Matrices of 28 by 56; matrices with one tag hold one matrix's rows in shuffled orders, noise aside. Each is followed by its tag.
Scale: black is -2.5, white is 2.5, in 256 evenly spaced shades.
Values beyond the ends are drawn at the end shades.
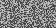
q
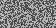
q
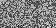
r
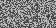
r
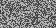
r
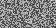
q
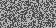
q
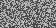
r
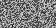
r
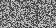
r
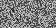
r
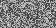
r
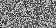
r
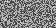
q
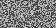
r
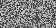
r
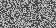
r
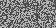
r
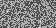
r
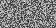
q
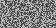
q
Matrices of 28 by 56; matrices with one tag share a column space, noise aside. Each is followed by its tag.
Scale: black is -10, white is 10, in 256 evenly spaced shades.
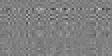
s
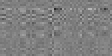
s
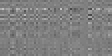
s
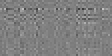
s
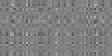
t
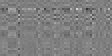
s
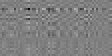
s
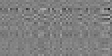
s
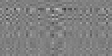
s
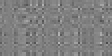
t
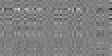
s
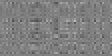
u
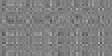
t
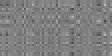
t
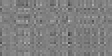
t
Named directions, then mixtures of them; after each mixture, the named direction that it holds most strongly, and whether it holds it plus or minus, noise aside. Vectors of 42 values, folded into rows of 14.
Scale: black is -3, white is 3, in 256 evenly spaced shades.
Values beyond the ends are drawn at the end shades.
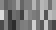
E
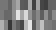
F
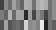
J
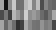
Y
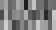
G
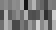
G, plus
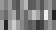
G, minus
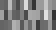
G, minus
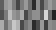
E, minus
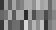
J, plus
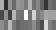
J, minus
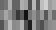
F, minus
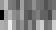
E, minus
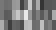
F, plus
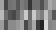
J, minus
